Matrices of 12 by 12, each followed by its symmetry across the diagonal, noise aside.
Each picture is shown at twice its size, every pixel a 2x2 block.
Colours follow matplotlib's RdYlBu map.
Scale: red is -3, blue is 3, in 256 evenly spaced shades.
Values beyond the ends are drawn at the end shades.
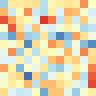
neither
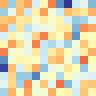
symmetric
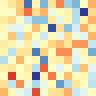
neither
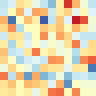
neither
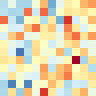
neither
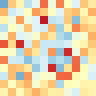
symmetric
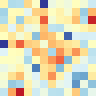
symmetric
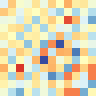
symmetric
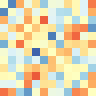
symmetric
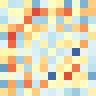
symmetric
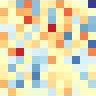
neither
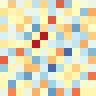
symmetric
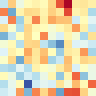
neither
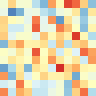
neither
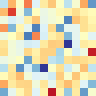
symmetric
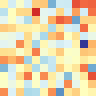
neither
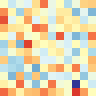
neither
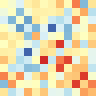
symmetric
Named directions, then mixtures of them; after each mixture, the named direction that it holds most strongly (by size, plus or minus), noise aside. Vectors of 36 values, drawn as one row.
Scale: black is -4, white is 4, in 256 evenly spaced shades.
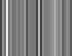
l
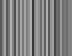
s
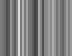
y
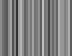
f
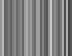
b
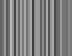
s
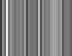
l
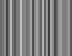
s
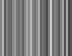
b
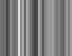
y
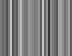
f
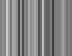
y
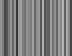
f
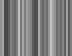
y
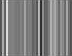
l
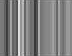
y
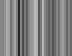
y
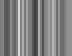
y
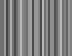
s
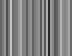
s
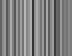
s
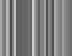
s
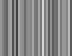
f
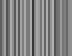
s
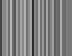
s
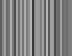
s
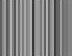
s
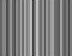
s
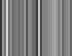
l
